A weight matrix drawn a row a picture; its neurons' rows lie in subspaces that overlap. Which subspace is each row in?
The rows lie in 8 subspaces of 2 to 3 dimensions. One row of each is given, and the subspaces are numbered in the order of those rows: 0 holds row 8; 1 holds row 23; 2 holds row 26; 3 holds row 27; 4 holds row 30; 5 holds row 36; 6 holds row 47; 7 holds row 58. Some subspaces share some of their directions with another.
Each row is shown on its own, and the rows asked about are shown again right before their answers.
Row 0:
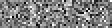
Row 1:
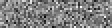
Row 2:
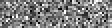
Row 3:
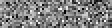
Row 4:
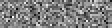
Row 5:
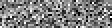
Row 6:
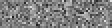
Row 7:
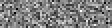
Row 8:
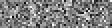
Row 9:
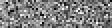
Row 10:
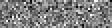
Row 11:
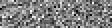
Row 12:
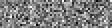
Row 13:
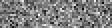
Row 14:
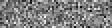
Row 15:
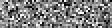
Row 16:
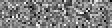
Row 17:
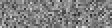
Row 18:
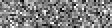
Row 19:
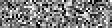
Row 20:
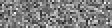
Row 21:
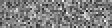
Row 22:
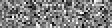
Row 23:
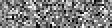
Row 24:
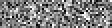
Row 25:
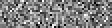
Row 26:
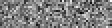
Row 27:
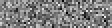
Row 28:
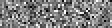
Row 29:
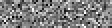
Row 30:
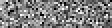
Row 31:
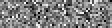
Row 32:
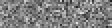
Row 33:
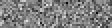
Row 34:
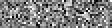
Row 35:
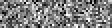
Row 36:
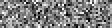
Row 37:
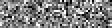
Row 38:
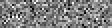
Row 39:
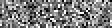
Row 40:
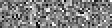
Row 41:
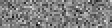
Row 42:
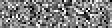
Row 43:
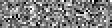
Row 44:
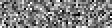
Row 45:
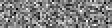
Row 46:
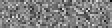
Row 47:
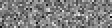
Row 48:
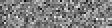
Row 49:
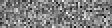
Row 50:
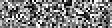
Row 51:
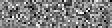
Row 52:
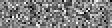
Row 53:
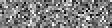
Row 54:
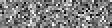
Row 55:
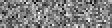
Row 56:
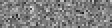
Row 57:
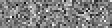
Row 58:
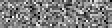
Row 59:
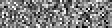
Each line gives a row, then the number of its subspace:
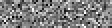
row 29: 2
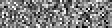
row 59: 6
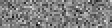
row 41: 0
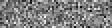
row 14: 3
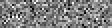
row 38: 2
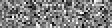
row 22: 1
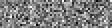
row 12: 5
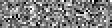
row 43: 6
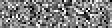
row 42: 1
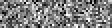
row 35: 5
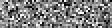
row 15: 4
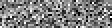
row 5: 6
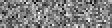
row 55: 5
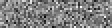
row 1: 3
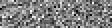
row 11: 6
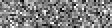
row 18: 1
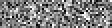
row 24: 3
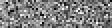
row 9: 4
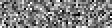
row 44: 6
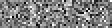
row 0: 0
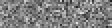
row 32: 2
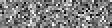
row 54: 0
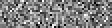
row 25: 2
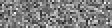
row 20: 7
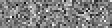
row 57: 0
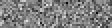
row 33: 2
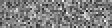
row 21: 3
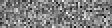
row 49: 3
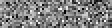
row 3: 4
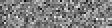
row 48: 2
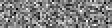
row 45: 7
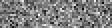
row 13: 1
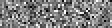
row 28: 7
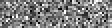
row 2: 4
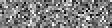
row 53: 0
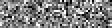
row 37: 2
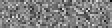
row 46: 1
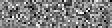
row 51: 4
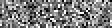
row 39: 7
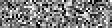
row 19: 0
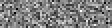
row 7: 7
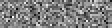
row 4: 7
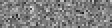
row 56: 6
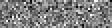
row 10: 3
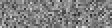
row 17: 6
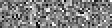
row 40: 6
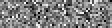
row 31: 5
